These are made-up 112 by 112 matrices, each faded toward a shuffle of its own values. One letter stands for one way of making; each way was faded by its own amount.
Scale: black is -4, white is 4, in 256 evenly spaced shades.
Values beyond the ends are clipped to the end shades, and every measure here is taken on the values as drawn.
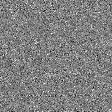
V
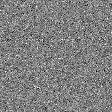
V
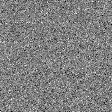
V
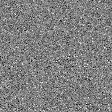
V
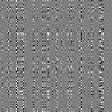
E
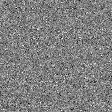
V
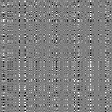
E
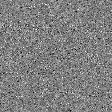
V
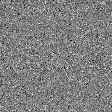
V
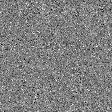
V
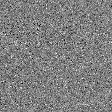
V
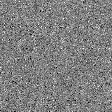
V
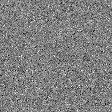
V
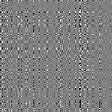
E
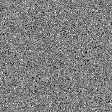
V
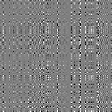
E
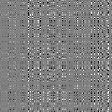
E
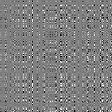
E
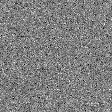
V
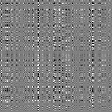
E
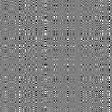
E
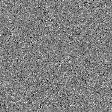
V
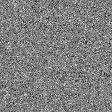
V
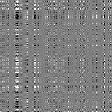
E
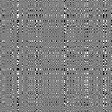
E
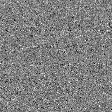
V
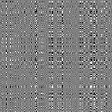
E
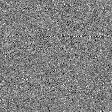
V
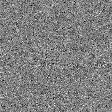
V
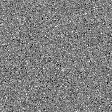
V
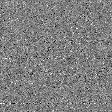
V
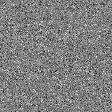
V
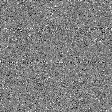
V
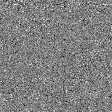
V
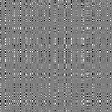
E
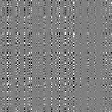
E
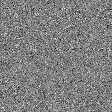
V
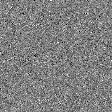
V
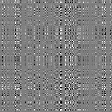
E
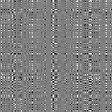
E
